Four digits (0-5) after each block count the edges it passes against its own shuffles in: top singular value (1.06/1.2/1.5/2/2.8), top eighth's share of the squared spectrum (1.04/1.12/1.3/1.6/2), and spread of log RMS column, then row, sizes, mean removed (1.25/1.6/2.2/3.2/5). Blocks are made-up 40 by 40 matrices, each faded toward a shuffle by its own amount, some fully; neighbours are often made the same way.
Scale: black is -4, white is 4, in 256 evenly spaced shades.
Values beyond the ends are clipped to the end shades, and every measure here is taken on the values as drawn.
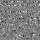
2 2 0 3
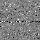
2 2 0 2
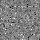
1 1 0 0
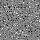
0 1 0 1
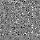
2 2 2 1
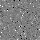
0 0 0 0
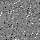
0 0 0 0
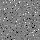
0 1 0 0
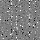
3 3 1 0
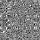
3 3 1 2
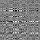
4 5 2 3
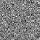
3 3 1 1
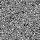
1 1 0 0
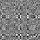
4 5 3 3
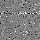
3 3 0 1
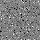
2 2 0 0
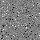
1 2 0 1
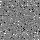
0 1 0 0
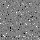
1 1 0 0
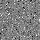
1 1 0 0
